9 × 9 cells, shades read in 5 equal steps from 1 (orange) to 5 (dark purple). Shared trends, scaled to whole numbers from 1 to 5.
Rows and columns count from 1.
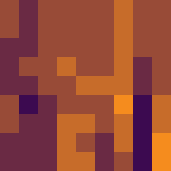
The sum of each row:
27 27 28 27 27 29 27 29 29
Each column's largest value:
4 5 4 3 3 4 3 5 3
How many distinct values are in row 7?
4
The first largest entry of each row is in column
2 2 1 1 1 2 8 8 8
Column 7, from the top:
2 2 2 2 2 1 2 2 3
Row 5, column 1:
4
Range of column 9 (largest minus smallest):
2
